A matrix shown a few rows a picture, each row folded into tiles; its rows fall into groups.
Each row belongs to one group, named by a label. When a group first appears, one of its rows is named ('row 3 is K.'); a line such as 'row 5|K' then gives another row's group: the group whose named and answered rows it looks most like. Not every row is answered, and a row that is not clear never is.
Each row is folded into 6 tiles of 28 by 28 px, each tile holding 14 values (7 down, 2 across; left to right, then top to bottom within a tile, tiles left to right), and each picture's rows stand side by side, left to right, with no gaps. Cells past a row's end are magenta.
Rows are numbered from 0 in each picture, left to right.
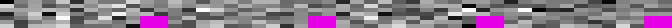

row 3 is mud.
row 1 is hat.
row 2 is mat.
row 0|mat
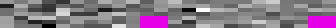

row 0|mud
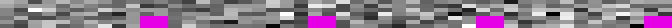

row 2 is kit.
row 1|mud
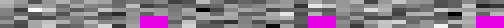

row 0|hat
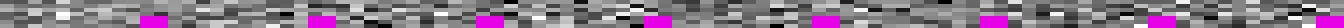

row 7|kit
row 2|mud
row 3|mat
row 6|kit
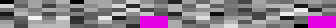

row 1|mat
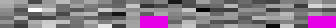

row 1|mud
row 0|hat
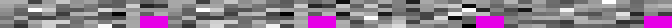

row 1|hat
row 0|hat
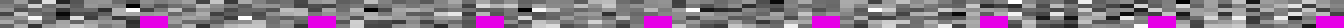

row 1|mat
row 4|mud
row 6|kit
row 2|mud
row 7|mat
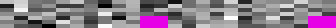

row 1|mat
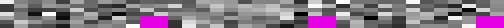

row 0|kit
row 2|kit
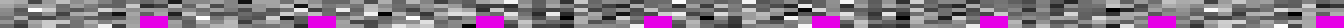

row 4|kit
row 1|mat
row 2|mat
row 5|kit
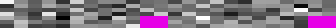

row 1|mat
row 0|kit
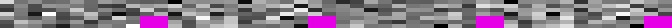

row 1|mat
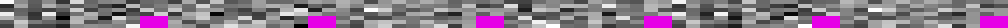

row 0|kit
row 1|mat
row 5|hat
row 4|kit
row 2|hat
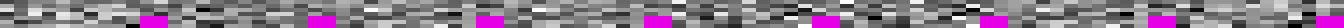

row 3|hat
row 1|mud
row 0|mat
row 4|kit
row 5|kit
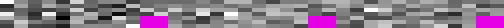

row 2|hat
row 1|mat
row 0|kit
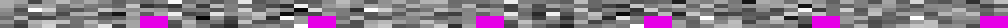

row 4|mat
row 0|hat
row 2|hat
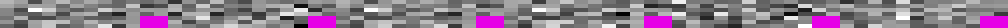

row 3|hat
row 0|hat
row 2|hat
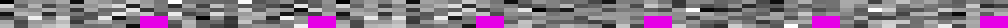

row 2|mat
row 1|kit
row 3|mud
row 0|mat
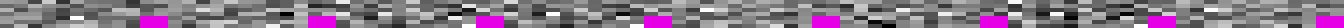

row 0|mat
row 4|hat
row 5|mud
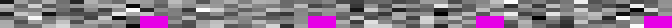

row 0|mat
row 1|hat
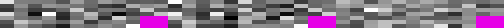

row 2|hat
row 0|kit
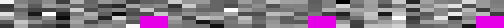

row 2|mat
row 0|kit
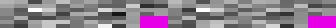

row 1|hat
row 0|hat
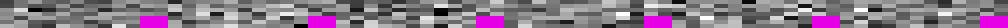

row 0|mud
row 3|mud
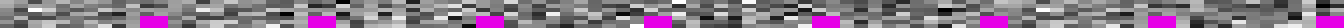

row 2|mat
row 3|kit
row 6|hat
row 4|kit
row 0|hat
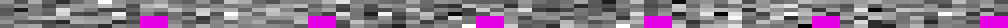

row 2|kit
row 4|mat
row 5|mud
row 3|mud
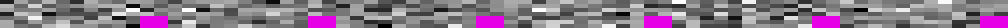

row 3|hat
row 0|mat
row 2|mud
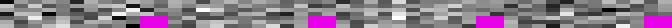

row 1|hat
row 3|mud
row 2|mat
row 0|mat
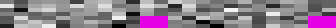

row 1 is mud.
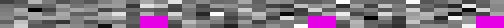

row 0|mud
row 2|kit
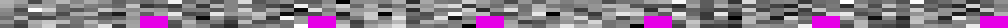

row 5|kit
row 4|kit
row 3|mat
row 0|hat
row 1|kit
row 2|mat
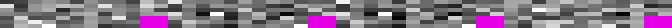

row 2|kit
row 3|hat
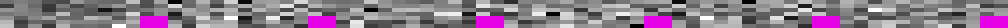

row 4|mat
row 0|mud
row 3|mat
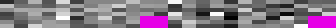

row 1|kit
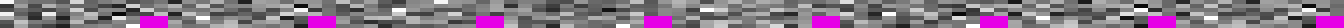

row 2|mud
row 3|mud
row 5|kit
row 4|hat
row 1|mat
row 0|kit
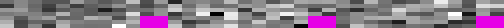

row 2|mud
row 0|mud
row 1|mat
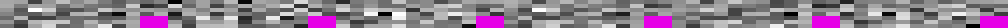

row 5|mat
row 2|mat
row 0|hat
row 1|mat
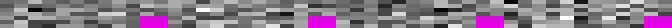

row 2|mud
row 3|mat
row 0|mud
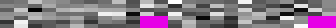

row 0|mud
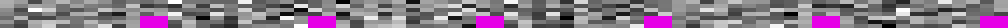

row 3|kit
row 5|mud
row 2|mat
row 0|hat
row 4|hat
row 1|kit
